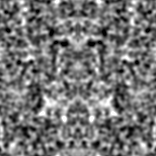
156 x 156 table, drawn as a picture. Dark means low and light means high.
The values follow a bell shape. The field is mottled with small blotches. There is no overall slope. No single row or column stands out from its neighbours. It is mirror symmetric from left to right.
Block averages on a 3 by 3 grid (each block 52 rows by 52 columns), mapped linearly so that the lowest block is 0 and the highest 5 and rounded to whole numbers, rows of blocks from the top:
0 2 0 | 2 4 2 | 0 5 0
